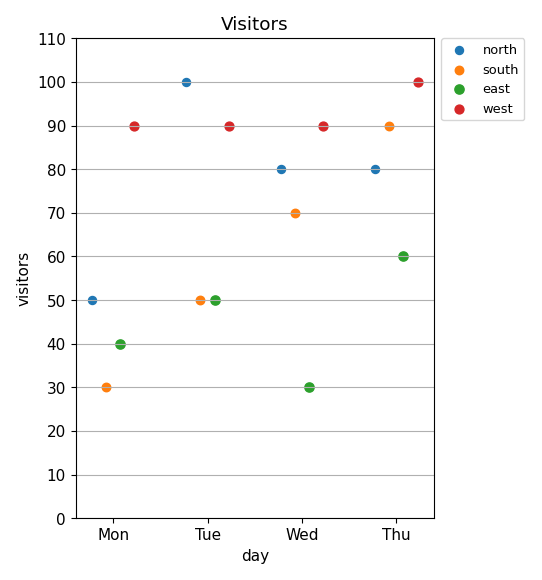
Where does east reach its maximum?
Thu
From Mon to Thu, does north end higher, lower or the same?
higher
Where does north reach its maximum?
Tue
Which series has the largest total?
west
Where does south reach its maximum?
Thu
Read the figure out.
Title: Visitors
x-axis: day, ticks Mon Tue Wed Thu
y-axis: visitors, ticks 0 10 20 30 40 50 60 70 80 90 100 110
Legend: north, south, east, west
Values:
north: 50 100 80 80
south: 30 50 70 90
east: 40 50 30 60
west: 90 90 90 100
